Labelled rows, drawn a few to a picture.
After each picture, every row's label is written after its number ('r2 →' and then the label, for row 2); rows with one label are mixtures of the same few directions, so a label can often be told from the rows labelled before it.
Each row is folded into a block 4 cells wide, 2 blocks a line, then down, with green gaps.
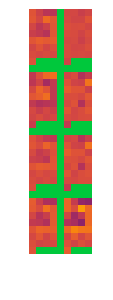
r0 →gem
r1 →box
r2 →gem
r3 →box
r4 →gem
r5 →box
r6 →gem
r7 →gem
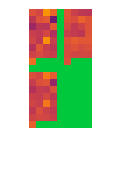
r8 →box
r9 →gem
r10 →box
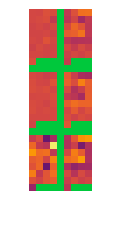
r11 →box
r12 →gem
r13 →box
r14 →gem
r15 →box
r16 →gem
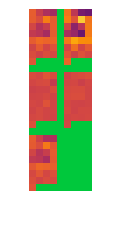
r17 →gem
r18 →gem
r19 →box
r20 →gem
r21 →gem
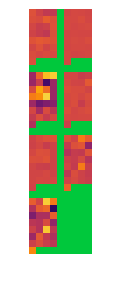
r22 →gem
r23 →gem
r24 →gem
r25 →box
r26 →gem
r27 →box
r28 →box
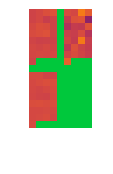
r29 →gem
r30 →box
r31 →gem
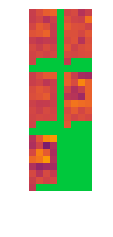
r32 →gem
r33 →box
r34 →gem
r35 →gem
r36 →gem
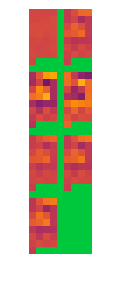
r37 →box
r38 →gem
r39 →gem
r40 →gem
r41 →gem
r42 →gem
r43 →gem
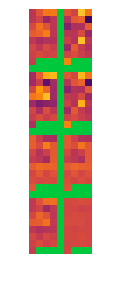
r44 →gem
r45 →box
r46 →gem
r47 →box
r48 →gem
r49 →gem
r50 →gem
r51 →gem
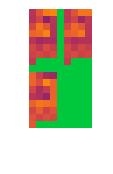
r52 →gem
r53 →gem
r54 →gem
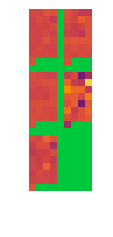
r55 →box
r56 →gem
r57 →gem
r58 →box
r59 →box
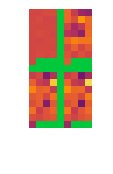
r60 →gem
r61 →gem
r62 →box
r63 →box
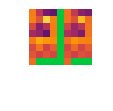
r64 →gem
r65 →gem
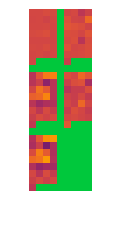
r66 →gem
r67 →box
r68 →gem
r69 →box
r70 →gem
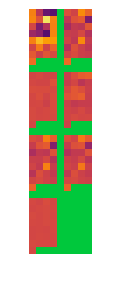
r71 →gem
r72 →box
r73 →box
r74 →gem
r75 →box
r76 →box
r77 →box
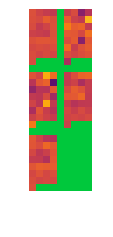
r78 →gem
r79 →box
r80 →box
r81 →gem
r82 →gem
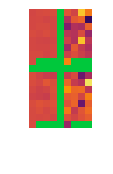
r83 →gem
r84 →box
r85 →gem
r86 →box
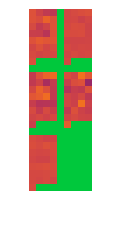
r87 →gem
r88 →gem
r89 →gem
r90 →box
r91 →gem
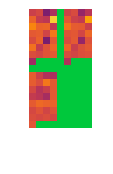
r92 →box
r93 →box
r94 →gem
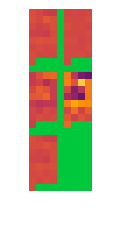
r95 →gem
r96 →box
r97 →gem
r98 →gem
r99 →gem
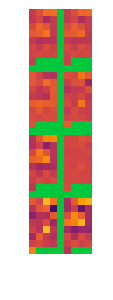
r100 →gem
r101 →gem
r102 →gem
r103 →box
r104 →gem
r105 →box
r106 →box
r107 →gem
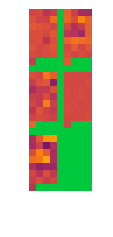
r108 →box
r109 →gem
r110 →box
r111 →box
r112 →gem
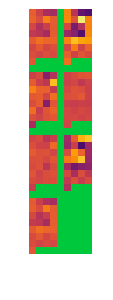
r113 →gem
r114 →gem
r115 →box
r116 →gem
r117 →box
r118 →gem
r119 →gem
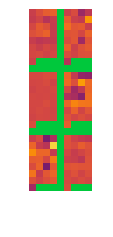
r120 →gem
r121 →box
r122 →box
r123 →gem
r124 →box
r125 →gem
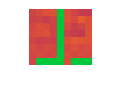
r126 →gem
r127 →gem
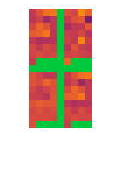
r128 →gem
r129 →box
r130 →gem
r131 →gem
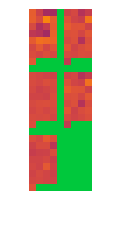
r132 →gem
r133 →box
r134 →gem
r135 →box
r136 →box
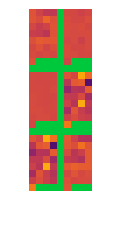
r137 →gem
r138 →box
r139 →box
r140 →box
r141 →box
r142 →gem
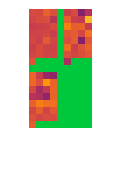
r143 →box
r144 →box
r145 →gem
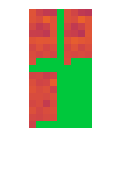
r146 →gem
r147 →gem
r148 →box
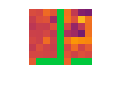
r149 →box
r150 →gem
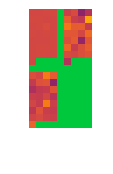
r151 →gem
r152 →box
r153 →box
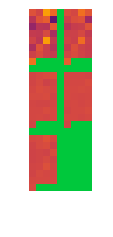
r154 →box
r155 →box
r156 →gem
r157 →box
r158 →box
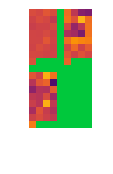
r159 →box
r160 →gem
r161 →box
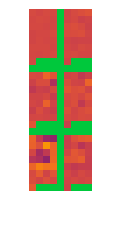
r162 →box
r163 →gem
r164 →box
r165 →box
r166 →gem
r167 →gem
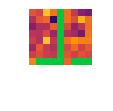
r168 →box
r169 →gem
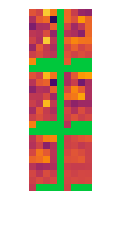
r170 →box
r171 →gem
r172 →box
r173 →gem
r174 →gem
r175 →gem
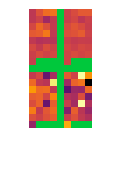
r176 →gem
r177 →gem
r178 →box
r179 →box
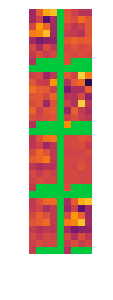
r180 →gem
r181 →gem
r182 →box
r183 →box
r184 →gem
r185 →box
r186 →gem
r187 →gem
